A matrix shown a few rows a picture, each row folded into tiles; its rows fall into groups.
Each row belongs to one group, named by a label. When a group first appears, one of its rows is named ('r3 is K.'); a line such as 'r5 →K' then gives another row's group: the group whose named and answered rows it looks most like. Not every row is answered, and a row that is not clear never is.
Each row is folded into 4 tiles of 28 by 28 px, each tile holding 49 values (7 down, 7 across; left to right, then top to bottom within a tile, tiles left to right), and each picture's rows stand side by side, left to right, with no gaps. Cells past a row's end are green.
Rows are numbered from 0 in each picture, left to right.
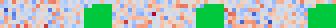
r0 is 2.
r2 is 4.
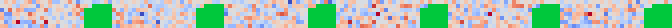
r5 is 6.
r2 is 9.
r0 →6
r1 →4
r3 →2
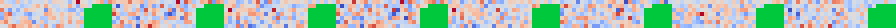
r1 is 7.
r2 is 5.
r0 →4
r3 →7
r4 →5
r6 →6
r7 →2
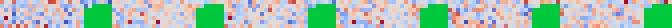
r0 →2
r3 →6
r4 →4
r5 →7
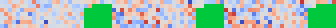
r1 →6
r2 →4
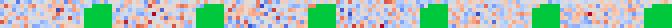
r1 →2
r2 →5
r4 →4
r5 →6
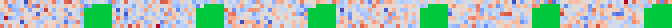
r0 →2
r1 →2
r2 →4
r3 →2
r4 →9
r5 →7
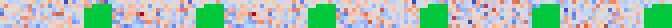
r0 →9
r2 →6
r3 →6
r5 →2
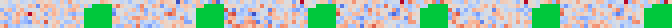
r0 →6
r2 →4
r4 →4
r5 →7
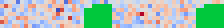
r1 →6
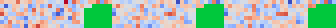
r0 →7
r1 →9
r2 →9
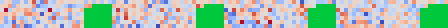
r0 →5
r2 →6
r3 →4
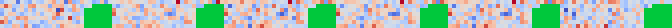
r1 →7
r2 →7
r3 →7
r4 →7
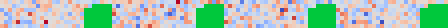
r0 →6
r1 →7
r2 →9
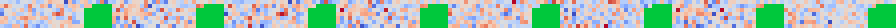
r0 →9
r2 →9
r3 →5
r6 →5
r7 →4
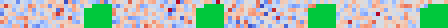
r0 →9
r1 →7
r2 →5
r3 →2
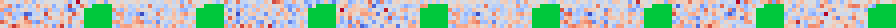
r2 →2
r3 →5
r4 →4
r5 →4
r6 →7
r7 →2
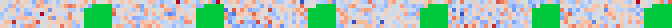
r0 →2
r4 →2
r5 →4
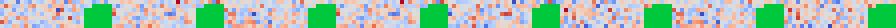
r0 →9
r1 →7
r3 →7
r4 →9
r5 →5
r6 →4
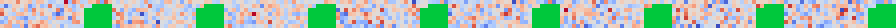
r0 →7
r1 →4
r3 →6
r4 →9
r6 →5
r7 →9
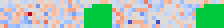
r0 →6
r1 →4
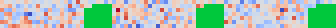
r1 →5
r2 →9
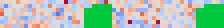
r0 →7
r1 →6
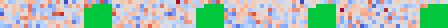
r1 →7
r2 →6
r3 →5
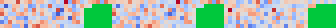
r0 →7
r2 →5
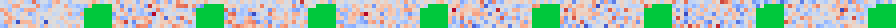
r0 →4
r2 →4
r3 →6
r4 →5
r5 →5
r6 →2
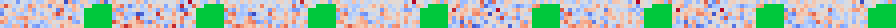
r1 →4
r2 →4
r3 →4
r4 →5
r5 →4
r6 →5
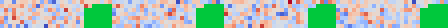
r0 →5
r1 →9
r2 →7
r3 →6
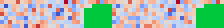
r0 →7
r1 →7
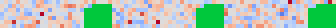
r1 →6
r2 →7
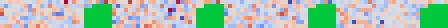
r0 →7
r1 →7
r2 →9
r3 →4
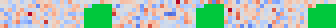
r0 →6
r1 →7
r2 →5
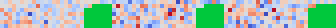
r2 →5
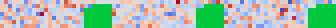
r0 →2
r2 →9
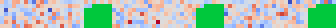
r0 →2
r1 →6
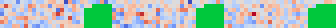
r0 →9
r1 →6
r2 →6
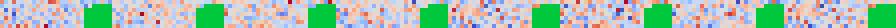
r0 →2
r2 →7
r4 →5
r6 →9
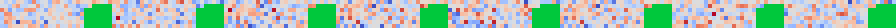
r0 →4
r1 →2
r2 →5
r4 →6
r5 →5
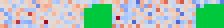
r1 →2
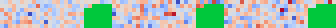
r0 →4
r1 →9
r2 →7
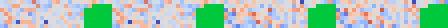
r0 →4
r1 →4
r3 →6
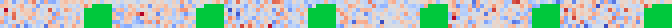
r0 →5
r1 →6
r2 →2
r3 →4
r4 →2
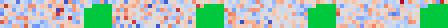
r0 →9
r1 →5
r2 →4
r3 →7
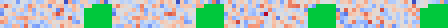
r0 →9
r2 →2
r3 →6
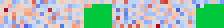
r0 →5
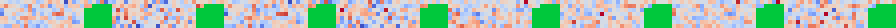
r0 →9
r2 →9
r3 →5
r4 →4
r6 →7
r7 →2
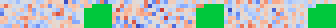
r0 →9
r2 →2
